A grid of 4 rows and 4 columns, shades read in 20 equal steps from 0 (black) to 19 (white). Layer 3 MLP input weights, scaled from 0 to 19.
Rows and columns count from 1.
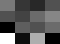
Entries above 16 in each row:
0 0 0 1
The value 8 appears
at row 2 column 3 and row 3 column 4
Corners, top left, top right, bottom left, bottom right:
9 6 19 0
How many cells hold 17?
0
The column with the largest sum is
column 1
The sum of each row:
22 29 21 33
